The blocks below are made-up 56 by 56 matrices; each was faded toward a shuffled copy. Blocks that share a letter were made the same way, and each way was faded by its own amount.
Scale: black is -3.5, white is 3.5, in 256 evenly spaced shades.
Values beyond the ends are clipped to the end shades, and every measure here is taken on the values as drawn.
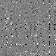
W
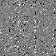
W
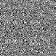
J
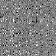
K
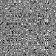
J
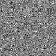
J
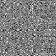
J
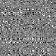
K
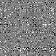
K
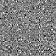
J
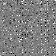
W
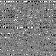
K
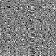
J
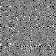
K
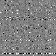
K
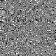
J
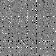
W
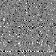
K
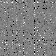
W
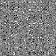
J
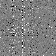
W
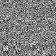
J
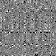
K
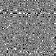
K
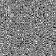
J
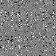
W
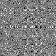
K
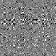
K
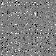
W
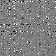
W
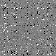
W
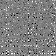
W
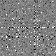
W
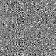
J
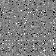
W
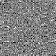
J
